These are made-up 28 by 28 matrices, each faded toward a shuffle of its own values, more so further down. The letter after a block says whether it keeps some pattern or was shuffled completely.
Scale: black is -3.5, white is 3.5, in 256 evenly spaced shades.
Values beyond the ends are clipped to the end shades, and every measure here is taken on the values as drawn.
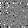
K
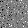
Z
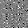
K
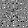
K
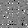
K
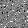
Z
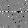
K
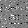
K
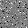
Z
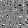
K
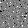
Z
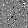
Z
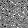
Z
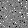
Z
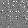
K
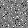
Z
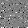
K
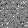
Z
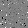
Z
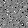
Z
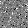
Z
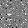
K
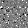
K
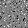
Z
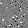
Z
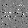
K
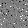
Z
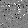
K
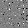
K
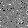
Z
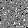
K
